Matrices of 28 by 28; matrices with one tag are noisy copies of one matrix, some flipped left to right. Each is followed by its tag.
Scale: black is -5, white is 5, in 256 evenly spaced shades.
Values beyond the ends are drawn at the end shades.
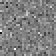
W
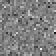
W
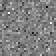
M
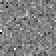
W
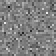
M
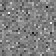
M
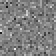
W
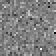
W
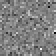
W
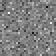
M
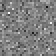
M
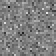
M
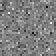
M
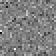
W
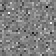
M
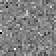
W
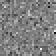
W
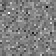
M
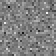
M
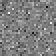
M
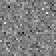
M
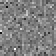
W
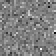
W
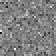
W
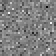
M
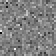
W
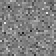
M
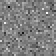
M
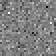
M
